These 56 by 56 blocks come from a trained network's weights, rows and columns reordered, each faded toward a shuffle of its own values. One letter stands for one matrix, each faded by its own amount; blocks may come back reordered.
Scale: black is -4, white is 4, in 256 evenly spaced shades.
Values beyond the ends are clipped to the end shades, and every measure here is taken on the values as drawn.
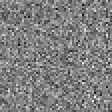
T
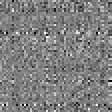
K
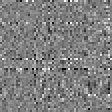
K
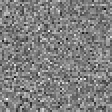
T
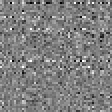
K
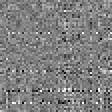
K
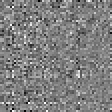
K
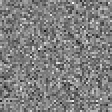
T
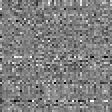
K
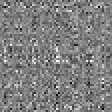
K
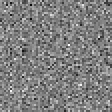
T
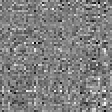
K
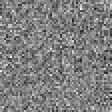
T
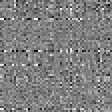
K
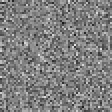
T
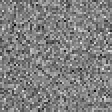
T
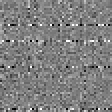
K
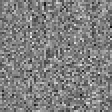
T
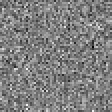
T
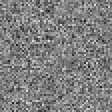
T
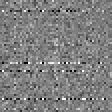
K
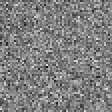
T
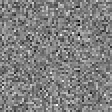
T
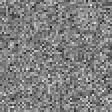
T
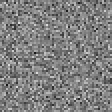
T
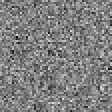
T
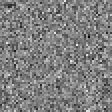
T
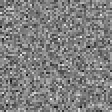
T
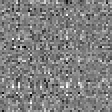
K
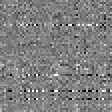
K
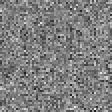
T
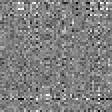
K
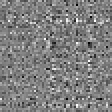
K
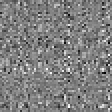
K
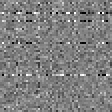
K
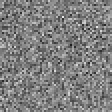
T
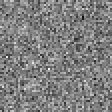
T
